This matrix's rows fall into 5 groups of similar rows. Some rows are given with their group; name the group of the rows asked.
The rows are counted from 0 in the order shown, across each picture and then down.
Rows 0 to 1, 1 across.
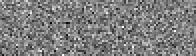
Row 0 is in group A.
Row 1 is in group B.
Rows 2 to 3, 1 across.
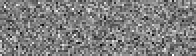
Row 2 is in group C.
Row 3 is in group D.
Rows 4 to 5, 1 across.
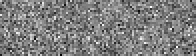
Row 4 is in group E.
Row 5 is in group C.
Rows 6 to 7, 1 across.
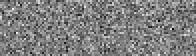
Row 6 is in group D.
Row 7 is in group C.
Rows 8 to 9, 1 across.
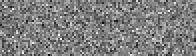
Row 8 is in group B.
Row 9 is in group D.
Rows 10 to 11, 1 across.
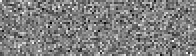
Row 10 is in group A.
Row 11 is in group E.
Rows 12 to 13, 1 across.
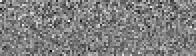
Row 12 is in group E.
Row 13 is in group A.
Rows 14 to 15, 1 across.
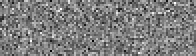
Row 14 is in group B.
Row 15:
A
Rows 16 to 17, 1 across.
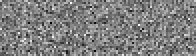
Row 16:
A
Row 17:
A
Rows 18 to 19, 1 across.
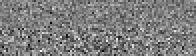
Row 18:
A
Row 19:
B
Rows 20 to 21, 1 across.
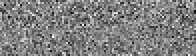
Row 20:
D
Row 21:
A
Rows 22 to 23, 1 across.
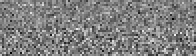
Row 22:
E
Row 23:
D
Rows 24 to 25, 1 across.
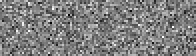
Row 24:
A
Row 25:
D
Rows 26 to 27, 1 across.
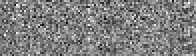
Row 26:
C
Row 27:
C
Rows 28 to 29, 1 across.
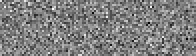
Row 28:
A
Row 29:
D
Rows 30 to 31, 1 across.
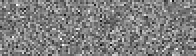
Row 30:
C
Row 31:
D
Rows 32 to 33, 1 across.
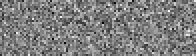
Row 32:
B
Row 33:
C
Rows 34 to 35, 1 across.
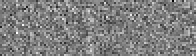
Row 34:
C
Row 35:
C
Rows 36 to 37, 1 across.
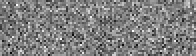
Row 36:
C
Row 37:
D
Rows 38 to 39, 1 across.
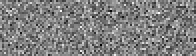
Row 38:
D
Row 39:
D
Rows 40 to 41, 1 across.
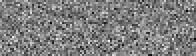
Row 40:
A
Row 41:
D
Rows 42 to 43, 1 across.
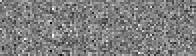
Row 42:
A
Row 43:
A
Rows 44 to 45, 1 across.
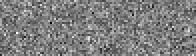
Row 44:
A
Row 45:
C
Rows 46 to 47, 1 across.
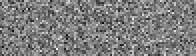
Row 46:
B
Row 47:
B
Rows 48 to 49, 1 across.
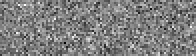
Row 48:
E
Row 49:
C
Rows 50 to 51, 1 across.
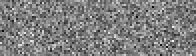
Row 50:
D
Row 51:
E
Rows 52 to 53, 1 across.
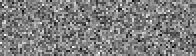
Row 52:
B
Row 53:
E
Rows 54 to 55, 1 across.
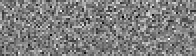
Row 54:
D
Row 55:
B
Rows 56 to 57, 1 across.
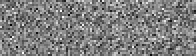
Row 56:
D
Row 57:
D
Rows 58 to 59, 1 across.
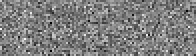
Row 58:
A
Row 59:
A
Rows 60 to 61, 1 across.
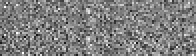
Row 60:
C
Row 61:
C
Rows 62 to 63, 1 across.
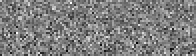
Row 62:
A
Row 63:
C
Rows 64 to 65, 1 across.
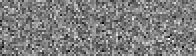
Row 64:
B
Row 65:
B
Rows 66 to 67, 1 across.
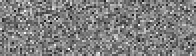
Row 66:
A
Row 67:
E
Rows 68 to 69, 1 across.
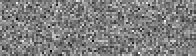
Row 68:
D
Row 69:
A
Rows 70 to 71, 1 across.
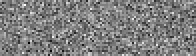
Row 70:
E
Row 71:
A
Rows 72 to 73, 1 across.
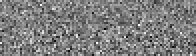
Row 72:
A
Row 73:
E
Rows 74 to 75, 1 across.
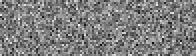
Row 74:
E
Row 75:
D
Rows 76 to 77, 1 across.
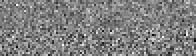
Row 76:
C
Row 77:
D
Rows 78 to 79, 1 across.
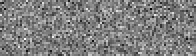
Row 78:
E
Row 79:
A
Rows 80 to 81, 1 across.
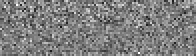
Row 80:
C
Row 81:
A
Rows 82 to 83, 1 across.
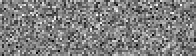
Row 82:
E
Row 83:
D
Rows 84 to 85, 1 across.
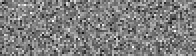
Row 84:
E
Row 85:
B
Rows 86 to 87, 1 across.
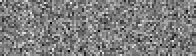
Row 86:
A
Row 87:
E
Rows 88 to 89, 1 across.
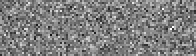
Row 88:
D
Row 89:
C
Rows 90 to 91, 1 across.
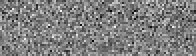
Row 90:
D
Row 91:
A
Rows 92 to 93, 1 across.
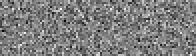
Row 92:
B
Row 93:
E
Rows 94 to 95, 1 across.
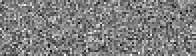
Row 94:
E
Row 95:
A
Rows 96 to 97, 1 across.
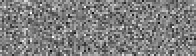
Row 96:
A
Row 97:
A
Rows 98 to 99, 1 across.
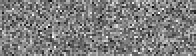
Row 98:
D
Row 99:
A
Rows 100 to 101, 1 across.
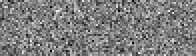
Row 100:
B
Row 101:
A
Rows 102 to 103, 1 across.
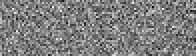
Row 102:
D
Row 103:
D
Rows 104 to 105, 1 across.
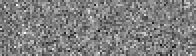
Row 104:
C
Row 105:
E
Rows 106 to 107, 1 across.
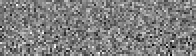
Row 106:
C
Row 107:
E
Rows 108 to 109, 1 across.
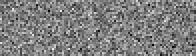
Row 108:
D
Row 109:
E
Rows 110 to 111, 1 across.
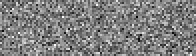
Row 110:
D
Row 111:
E
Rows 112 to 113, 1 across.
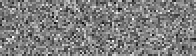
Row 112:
B
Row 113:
D
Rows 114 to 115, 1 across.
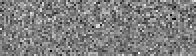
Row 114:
E
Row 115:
A
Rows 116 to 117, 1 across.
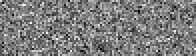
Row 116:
E
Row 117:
B
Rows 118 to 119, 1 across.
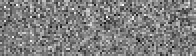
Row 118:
C
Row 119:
E
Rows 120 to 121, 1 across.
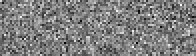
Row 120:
E
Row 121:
C
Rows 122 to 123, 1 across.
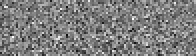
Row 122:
B
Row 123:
B
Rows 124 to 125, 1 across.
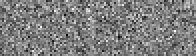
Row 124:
C
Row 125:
B
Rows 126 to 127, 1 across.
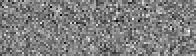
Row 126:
B
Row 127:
C
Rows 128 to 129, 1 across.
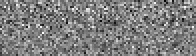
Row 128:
C
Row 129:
B
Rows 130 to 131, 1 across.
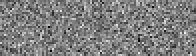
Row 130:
D
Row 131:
E
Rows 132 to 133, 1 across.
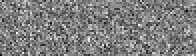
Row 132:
A
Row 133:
C
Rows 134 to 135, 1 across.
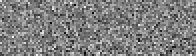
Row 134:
A
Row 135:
E
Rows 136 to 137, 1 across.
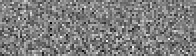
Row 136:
A
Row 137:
B
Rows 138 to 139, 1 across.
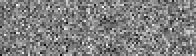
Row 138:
C
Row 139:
C
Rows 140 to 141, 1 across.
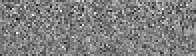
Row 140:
D
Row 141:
C
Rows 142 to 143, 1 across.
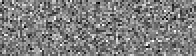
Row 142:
E
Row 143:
B
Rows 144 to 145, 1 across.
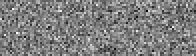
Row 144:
D
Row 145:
C
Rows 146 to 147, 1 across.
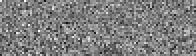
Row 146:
A
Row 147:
C
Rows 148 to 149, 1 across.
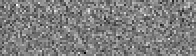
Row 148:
C
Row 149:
B
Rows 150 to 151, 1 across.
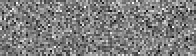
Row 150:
D
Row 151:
A
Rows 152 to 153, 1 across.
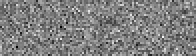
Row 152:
C
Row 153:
D
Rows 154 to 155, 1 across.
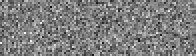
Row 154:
B
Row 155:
E
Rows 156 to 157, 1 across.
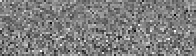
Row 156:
A
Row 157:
B
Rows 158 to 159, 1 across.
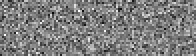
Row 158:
B
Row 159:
C
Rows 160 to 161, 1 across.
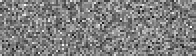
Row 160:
E
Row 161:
D
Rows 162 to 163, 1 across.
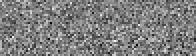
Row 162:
A
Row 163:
D
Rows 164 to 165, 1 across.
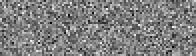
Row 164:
A
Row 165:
E
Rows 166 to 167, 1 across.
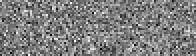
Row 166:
A
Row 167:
C
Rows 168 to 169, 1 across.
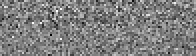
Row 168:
B
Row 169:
D
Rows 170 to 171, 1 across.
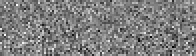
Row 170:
C
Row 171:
E
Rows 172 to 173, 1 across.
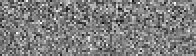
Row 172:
B
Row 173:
C
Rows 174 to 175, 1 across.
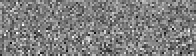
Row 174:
D
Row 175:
C
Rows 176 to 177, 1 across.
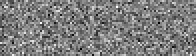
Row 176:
B
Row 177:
E
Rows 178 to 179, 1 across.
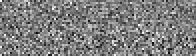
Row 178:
A
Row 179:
D
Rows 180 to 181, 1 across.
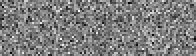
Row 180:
B
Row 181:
D
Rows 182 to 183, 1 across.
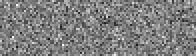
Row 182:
C
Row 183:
D
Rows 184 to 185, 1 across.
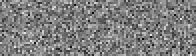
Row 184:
A
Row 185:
E
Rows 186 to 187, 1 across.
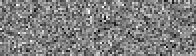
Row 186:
C
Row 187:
E
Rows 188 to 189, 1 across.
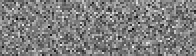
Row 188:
D
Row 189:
B
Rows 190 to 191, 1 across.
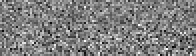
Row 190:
A
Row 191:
E
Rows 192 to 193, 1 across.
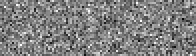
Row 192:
C
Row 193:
E
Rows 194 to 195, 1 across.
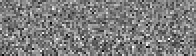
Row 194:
A
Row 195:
B
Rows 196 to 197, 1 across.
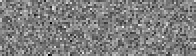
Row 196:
A
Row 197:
D
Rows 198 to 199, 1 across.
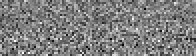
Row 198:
B
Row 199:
D
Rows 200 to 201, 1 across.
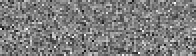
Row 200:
B
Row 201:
A
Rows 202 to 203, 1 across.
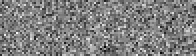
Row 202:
E
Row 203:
C
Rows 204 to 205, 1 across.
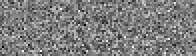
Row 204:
B
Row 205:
B
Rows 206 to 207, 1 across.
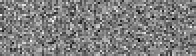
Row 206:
E
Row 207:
E
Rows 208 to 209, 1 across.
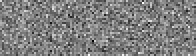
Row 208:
A
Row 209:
A
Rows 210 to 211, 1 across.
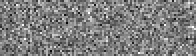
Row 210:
C
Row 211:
A
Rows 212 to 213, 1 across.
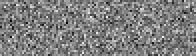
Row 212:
C
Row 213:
D
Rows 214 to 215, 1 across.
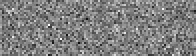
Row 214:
D
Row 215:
D
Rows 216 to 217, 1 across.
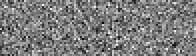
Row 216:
B
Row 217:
B
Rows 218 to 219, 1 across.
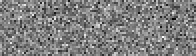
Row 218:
E
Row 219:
D
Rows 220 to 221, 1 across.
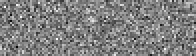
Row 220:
C
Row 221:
D
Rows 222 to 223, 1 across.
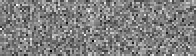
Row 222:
C
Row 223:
A
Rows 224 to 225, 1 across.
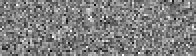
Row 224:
C
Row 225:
A
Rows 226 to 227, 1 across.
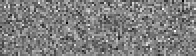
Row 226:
C
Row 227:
B
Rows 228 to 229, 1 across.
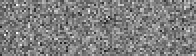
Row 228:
C
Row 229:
C
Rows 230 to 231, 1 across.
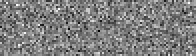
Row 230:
C
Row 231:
E
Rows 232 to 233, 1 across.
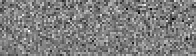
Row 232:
E
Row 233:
A
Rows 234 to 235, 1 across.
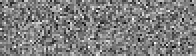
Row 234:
B
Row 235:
E
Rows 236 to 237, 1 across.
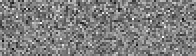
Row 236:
B
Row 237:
D
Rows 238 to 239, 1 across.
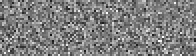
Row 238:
B
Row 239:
D
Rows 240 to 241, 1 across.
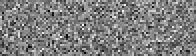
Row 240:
D
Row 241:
B
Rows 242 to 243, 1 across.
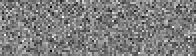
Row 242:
D
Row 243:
A
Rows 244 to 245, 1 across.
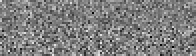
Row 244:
A
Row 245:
E
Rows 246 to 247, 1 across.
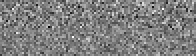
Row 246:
D
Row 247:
C
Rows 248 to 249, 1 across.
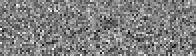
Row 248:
C
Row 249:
E
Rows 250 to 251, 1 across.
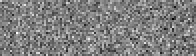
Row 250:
E
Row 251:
C
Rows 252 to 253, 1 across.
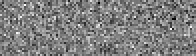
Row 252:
E
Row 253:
C
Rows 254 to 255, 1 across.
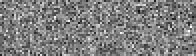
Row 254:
E
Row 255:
C
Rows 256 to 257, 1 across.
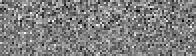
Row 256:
E
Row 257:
E
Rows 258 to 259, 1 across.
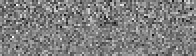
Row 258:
C
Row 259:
D
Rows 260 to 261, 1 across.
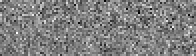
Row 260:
E
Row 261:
C
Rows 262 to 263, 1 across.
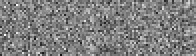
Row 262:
C
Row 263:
C
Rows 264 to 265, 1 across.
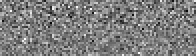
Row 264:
A
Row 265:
A
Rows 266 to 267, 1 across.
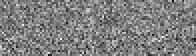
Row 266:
C
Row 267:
D
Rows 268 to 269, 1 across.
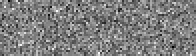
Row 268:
B
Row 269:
E
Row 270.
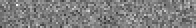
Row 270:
C
